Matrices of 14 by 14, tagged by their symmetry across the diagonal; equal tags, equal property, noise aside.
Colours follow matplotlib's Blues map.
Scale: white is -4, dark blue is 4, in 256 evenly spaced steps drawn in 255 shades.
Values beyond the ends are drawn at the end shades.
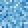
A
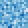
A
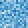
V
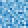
A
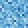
A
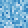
V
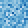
V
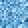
A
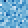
A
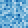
V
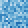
V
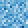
A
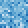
V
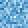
V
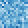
A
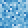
A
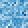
V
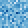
V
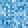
V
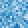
A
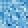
A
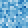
A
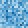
V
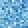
V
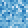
V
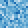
A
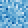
A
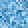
A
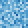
V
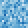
V
